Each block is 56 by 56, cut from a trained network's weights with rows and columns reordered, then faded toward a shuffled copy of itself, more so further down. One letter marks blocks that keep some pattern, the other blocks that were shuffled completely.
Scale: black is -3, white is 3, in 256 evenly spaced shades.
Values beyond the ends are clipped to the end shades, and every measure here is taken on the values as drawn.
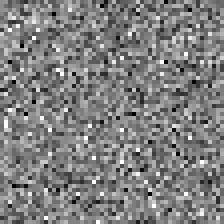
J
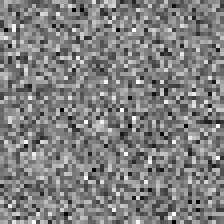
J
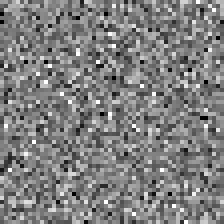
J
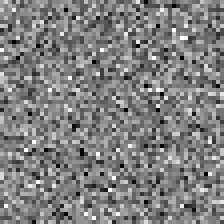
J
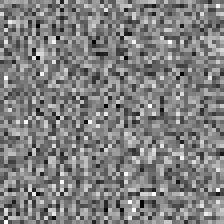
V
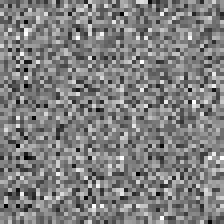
V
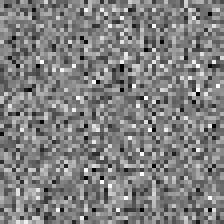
V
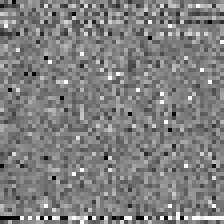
V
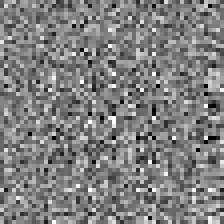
V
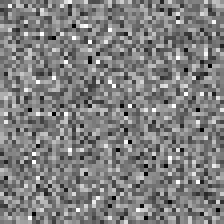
J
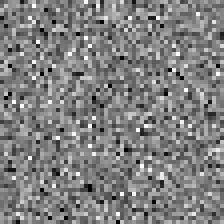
J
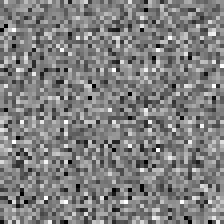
V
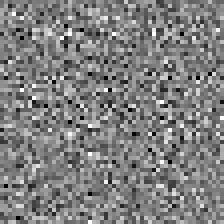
V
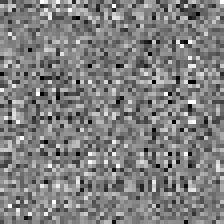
V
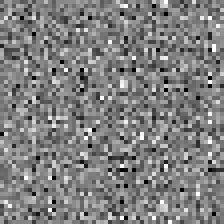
V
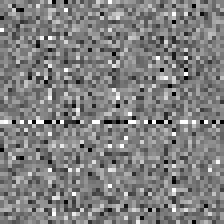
V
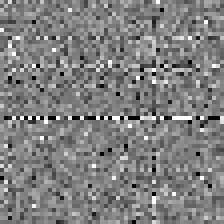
V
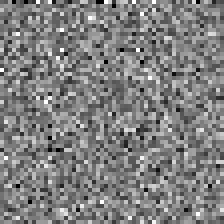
V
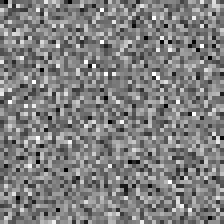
J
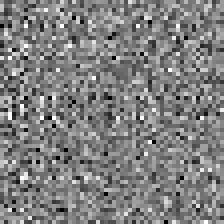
V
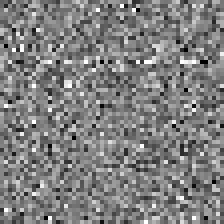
V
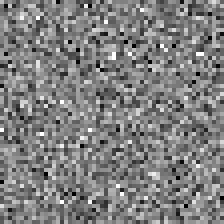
J
